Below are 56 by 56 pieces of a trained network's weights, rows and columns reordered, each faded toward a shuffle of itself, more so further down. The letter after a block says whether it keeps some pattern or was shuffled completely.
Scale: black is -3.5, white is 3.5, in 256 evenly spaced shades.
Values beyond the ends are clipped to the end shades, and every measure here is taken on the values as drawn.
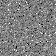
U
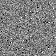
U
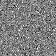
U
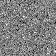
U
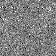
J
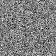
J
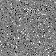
J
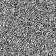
J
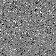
J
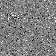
J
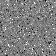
U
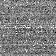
J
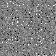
J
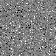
J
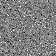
U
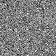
U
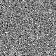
U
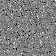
U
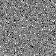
J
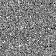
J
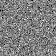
U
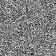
U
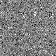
J
